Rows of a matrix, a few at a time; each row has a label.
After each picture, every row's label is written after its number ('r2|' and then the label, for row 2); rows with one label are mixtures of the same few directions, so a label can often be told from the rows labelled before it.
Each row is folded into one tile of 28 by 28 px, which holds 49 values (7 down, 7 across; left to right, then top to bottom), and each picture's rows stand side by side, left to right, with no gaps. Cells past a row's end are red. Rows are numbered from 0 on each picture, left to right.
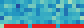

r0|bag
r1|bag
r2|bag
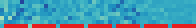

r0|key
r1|bag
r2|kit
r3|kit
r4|kit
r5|kit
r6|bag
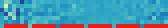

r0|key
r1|bag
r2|bag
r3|bag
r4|kit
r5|kit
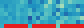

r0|key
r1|key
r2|bag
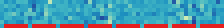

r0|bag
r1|key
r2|kit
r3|kit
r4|bag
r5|bag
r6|kit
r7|key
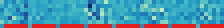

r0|kit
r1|key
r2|bag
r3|key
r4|kit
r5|kit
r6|kit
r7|key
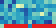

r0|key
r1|bag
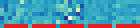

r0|key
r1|bag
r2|kit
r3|kit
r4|bag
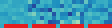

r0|kit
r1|kit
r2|bag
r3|kit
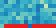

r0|kit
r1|bag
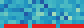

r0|kit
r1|bag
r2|key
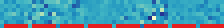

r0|bag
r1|bag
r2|key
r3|key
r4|kit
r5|kit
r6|key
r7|kit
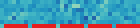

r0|kit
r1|kit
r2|key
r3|key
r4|kit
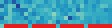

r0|bag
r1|kit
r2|kit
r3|key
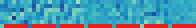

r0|kit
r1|key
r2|key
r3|bag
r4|key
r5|bag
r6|kit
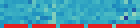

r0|bag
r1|kit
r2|kit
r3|kit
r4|kit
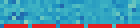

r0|kit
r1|kit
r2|bag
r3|key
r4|key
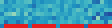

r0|bag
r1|bag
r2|key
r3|kit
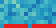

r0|bag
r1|kit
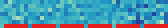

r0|kit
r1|kit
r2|bag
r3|bag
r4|kit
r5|bag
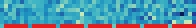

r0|key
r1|key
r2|kit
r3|kit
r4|key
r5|key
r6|bag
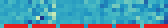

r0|kit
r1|kit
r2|bag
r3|key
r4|bag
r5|kit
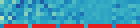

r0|key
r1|bag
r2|kit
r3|key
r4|bag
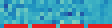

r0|key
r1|kit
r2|bag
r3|key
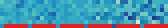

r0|key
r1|kit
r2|bag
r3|kit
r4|kit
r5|kit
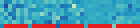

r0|key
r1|bag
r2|bag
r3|bag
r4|bag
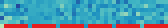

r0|bag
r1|kit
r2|key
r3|key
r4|bag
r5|bag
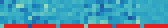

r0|key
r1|bag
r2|bag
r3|bag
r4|kit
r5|kit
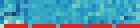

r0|bag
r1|bag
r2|key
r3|bag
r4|kit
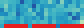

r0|key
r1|key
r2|kit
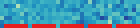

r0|bag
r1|key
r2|kit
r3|kit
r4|kit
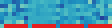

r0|bag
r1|bag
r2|bag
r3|kit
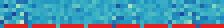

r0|bag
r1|bag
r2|key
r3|kit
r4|bag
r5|bag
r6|bag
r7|bag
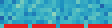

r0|key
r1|kit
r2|key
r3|bag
